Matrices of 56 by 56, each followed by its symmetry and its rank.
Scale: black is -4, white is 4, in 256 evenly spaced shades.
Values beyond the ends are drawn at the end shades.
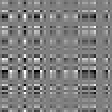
neither, rank one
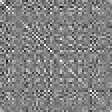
symmetric, rank five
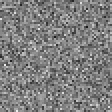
neither, full rank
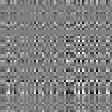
neither, rank two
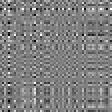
antisymmetric, rank two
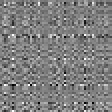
neither, rank three
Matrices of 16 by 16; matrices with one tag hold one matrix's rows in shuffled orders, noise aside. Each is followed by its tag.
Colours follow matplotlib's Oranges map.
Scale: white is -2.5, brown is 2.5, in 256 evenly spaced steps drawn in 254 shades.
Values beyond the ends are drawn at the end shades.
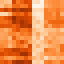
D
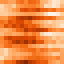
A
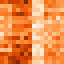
D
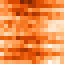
A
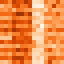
D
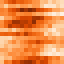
A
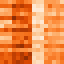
D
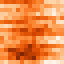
A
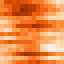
A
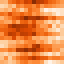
A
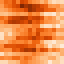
A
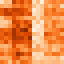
D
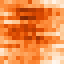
A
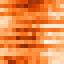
A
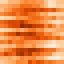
A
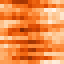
A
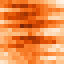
A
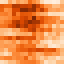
A
